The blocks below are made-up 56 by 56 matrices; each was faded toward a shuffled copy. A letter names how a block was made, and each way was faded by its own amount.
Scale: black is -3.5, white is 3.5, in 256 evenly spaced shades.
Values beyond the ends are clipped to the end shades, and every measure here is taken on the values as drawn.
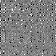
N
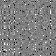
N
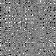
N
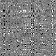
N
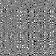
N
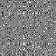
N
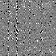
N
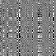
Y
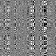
Y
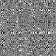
N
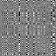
Y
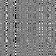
Y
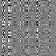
Y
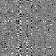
N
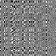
Y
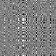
Y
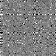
N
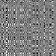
Y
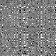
N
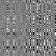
Y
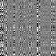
Y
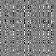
Y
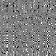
N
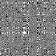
N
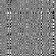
Y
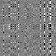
Y
